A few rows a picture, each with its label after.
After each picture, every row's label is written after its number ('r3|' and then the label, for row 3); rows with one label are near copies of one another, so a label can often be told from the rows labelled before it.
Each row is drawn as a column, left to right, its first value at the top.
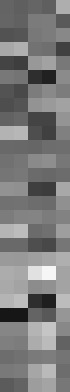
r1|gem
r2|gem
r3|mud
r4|mud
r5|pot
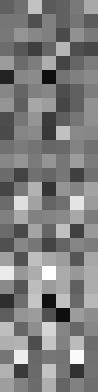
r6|mud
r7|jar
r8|pot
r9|mud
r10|gem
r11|jar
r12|pot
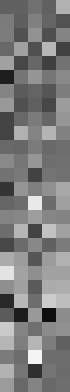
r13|mud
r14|gem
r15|jar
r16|gem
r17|pot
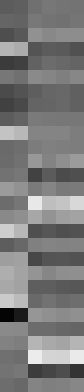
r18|gem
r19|gem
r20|jar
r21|jar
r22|jar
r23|jar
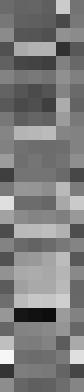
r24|jar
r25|gem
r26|gem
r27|gem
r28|pot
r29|jar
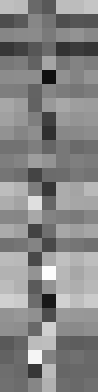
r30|pot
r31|pot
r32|jar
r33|mud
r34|pot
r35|pot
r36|pot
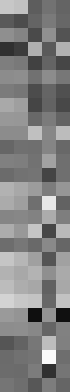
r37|pot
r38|pot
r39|gem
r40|jar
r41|gem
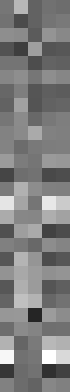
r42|jar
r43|pot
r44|gem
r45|jar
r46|jar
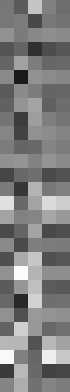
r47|jar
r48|mud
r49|pot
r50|jar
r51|jar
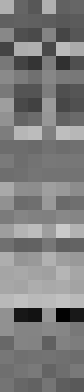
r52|pot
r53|gem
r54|gem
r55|pot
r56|gem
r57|gem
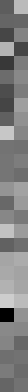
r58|gem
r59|pot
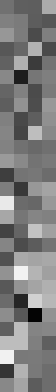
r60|jar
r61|mud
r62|gem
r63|pot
